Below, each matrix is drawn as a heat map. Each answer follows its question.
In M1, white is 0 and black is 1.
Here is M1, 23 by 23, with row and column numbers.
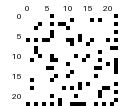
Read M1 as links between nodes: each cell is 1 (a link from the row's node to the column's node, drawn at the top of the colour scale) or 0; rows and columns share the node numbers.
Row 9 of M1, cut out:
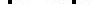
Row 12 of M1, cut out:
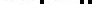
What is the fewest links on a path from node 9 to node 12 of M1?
3
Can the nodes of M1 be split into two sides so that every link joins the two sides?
no
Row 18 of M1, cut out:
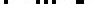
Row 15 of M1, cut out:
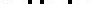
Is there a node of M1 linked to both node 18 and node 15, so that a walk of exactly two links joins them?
no
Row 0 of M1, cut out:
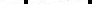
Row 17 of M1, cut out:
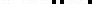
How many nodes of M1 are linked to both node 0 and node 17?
1
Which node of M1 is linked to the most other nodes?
node 22
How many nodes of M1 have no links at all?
0
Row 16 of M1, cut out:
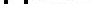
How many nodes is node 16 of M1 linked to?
2
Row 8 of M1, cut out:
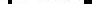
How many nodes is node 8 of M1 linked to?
3
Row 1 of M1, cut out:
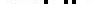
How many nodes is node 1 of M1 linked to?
3
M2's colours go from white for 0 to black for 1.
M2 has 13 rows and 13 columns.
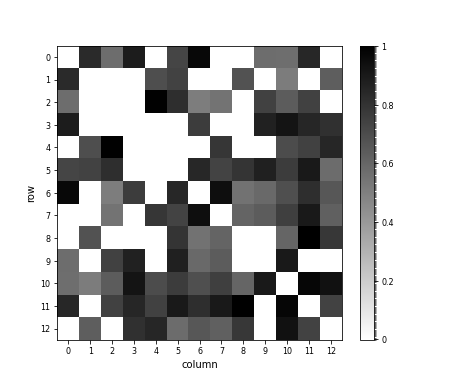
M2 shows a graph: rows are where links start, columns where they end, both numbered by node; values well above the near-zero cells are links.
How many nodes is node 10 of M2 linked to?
12
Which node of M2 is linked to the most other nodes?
node 10
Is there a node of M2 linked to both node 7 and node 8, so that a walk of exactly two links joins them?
yes
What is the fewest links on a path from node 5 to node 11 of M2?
1
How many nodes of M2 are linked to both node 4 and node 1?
2
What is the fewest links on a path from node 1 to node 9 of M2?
2
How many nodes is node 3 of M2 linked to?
6
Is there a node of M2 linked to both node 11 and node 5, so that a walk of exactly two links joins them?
yes
